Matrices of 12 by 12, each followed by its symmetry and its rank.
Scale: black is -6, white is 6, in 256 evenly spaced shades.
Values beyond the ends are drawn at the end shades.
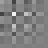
symmetric, rank one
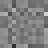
antisymmetric, rank two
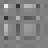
symmetric, rank one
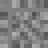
antisymmetric, rank two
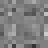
antisymmetric, rank two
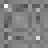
symmetric, rank two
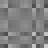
symmetric, rank one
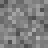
symmetric, full rank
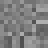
antisymmetric, rank two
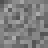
symmetric, full rank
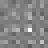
symmetric, rank two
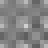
symmetric, rank two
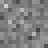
symmetric, full rank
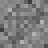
symmetric, full rank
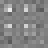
symmetric, rank two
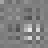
symmetric, rank two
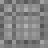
symmetric, rank one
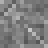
symmetric, full rank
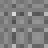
symmetric, rank one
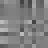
antisymmetric, rank two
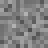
symmetric, full rank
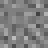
antisymmetric, rank two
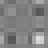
symmetric, rank one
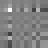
symmetric, rank one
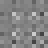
symmetric, rank two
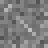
symmetric, full rank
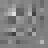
symmetric, rank two
